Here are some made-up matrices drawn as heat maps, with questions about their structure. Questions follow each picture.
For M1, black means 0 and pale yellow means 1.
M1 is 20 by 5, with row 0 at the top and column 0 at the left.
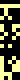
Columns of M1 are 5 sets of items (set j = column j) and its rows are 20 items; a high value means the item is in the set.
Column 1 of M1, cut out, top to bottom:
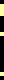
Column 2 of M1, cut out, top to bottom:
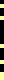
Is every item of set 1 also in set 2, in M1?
no
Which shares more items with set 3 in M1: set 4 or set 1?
set 4
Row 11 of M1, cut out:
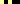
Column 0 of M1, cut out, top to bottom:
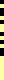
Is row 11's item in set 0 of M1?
yes
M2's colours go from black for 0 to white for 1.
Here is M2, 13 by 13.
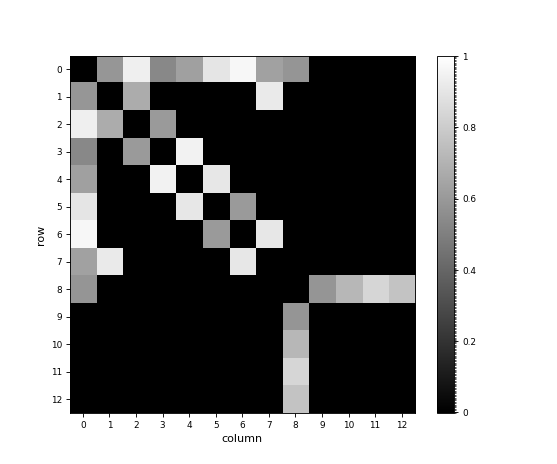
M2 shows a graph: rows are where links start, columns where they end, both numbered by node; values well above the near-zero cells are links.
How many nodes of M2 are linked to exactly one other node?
4
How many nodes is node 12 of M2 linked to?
1
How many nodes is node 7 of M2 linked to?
3
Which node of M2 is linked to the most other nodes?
node 0
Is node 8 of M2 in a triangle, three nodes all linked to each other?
no
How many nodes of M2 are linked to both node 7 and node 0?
2
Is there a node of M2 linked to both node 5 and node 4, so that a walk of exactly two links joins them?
yes
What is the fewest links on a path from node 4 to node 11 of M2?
3
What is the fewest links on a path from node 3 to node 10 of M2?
3
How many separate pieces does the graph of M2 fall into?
1
